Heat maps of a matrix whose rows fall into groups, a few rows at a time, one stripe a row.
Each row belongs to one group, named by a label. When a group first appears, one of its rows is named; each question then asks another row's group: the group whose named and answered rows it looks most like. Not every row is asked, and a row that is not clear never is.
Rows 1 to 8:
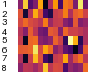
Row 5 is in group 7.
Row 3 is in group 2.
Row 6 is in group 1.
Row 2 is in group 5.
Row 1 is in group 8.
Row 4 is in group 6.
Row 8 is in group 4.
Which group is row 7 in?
5
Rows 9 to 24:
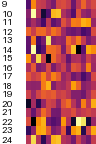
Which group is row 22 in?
7
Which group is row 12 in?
1
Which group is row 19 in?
1
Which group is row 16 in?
8
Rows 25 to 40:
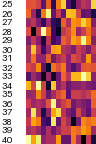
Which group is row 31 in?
8
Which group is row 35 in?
6
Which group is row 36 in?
4
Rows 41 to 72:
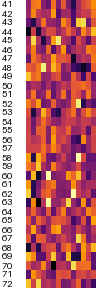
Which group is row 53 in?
5
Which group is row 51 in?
8
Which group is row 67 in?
7
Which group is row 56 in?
2
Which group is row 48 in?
1
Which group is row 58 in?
7
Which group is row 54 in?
5
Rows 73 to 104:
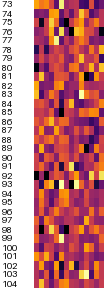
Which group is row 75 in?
5
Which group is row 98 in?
5
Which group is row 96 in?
2
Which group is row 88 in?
1
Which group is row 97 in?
7
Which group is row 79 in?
8
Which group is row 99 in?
4
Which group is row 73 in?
2
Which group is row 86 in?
1
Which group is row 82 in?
4
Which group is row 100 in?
7
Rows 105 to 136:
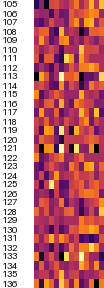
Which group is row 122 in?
4
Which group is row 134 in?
8
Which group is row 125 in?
5
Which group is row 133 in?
6
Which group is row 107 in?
7
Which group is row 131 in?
1
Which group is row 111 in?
6
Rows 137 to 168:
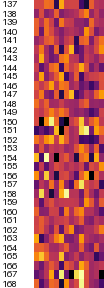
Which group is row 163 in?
4
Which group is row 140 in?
7
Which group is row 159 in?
7
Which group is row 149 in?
1
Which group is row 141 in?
6
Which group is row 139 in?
2
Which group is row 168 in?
6
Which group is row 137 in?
2
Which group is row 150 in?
5
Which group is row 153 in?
8
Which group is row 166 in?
6
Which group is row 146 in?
1
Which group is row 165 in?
2
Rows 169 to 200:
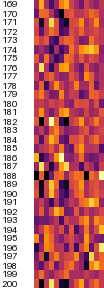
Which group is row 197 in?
2
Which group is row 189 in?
5
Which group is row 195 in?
7
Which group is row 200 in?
5
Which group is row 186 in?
4
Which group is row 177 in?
7
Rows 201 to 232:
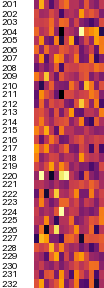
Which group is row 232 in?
2
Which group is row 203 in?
1
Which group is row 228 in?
1
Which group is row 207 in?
2
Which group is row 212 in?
8
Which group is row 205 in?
8
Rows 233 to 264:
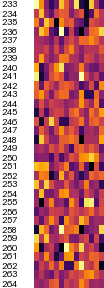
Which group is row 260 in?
6
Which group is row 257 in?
6
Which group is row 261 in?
6
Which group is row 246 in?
5
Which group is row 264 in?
6
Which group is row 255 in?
7
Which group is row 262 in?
8
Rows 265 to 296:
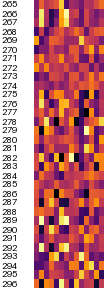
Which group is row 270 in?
7
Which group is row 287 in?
5
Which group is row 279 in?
7
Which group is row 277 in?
2
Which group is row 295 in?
8
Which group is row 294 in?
7
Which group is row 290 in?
5
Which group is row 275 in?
2
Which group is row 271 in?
2
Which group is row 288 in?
2
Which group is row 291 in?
7
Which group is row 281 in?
7
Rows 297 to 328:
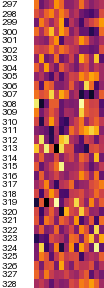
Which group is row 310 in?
5
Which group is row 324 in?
8
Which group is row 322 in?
8
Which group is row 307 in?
1
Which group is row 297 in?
4
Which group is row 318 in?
5
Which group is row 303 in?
8
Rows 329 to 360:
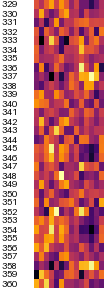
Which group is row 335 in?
4
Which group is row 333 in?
5
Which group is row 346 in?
1
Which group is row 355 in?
1
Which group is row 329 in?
1
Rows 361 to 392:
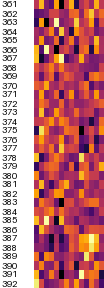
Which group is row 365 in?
8
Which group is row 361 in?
8
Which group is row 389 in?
7
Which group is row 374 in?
1
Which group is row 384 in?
1
